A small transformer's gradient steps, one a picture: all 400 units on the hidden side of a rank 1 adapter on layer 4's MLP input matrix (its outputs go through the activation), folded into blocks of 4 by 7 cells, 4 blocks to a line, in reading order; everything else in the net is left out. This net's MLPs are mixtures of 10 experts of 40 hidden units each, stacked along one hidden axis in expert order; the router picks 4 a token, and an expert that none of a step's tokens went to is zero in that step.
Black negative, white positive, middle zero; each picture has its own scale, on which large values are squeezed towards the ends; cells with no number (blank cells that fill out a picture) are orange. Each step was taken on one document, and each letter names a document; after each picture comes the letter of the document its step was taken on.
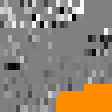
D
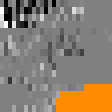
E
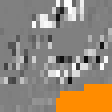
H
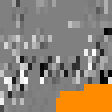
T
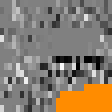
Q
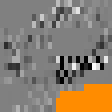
H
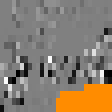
T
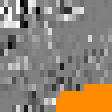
E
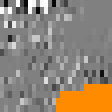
E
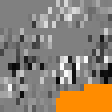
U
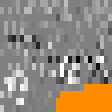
U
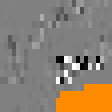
H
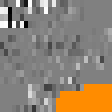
E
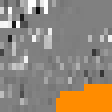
E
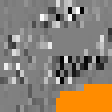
H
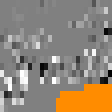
T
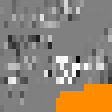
Q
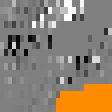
Q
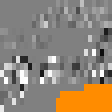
T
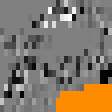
U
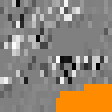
Q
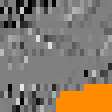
E
